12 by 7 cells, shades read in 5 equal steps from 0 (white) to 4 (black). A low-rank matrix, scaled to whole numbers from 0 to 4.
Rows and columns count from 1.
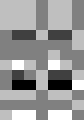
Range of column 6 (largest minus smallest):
4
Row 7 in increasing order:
0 0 1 1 1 2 2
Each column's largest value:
2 4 4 2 4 4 2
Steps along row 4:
up same down up same down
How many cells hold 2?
34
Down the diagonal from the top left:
1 1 1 1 2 2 2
